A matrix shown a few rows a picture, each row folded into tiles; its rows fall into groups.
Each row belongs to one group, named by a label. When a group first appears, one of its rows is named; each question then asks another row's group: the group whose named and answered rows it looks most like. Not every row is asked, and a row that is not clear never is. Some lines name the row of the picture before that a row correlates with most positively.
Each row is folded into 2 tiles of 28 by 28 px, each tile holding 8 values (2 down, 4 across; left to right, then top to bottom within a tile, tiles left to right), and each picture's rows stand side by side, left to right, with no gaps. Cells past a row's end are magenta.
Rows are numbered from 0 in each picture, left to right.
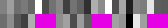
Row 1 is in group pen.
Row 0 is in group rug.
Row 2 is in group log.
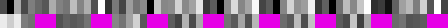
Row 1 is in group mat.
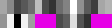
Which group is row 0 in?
log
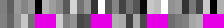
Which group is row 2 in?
pen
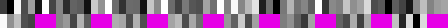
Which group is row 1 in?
pen
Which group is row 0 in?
mat
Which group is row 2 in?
pen
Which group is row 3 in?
pen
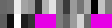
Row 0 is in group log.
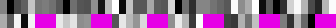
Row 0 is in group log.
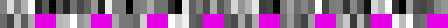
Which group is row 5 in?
rug
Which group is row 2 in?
log
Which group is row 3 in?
mat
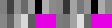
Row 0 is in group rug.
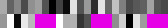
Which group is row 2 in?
log
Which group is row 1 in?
mat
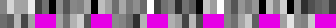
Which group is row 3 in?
pen
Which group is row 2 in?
rug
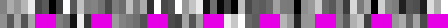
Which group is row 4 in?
mat
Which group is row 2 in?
mat
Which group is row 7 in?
pen
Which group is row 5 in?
log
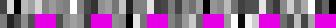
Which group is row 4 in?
log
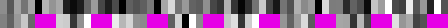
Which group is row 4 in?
log
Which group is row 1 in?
log
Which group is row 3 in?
log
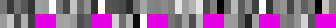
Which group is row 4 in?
rug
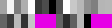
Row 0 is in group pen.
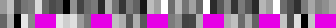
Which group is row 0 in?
log
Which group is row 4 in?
pen
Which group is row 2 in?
pen
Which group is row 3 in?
rug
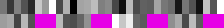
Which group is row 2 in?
mat
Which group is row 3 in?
pen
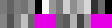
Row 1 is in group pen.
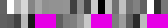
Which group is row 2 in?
rug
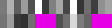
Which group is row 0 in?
rug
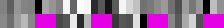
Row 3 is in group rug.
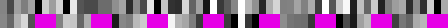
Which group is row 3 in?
mat
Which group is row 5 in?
mat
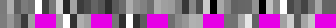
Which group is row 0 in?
rug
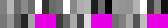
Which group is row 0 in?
rug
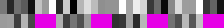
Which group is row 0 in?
pen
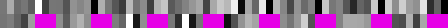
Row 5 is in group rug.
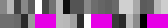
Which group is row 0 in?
rug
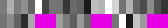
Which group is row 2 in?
log
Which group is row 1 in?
pen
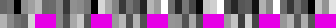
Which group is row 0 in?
log
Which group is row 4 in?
pen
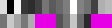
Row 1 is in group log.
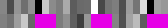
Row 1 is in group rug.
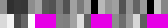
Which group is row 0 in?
log
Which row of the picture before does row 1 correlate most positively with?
0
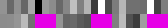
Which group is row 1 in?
mat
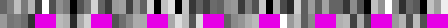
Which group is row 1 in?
log
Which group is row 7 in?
pen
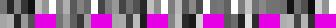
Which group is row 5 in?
pen
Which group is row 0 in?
pen
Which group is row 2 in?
pen
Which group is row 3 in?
rug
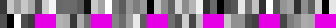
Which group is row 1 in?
pen
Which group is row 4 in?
mat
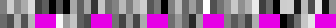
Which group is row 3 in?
rug
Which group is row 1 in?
mat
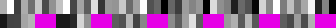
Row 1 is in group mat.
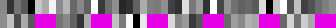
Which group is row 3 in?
mat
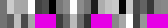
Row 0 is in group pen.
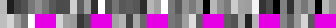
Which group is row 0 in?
log
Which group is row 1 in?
mat
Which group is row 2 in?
pen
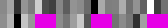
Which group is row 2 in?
rug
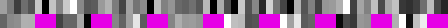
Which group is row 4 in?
mat
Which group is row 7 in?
log
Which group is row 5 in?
mat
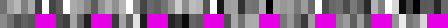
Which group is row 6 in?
pen
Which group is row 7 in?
log
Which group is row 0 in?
mat
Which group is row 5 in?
rug
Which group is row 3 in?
mat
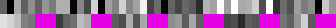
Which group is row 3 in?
pen
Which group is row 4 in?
mat
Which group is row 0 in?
mat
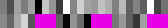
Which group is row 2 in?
rug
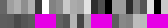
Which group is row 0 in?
mat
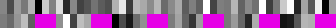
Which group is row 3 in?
rug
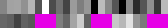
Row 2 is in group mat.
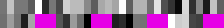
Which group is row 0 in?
rug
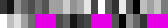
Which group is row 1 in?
mat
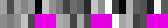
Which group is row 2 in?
mat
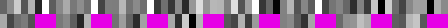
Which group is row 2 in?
rug
